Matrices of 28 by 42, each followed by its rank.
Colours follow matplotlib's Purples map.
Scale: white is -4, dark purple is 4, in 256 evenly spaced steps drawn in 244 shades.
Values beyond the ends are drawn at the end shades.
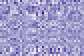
five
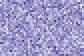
full rank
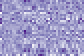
five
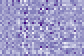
five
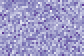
full rank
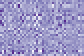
five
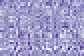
five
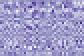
five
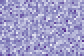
full rank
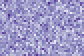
full rank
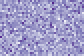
full rank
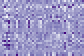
five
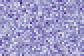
full rank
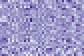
five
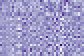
five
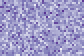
full rank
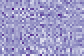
five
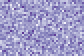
full rank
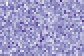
full rank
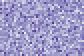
full rank
